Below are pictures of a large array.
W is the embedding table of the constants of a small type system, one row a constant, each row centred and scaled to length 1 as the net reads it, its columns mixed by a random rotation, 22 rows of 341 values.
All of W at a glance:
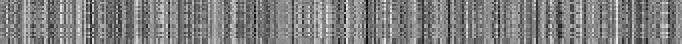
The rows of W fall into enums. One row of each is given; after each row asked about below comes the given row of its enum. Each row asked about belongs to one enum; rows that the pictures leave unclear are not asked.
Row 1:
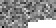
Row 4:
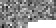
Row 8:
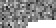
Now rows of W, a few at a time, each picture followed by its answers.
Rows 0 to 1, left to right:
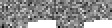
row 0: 4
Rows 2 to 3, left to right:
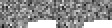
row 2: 4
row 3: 8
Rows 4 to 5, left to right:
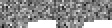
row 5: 8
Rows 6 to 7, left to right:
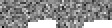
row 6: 1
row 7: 8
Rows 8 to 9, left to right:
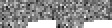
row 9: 4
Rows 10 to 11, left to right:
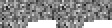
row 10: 8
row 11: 8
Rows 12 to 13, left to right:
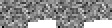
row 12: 1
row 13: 1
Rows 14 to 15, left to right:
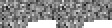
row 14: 8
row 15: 8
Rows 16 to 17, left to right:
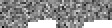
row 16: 1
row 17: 8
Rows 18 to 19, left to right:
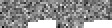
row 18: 1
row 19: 4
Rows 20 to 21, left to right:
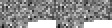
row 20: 4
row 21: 4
